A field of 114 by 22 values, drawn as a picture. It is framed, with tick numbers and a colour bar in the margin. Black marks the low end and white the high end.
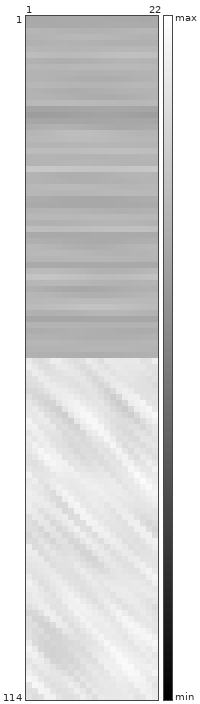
It is made of 2 by 1 panels. Panel 1,1: high, streaked across, faint in contrast. Panel 2,1: very high, slanting down to the right, faint in contrast.
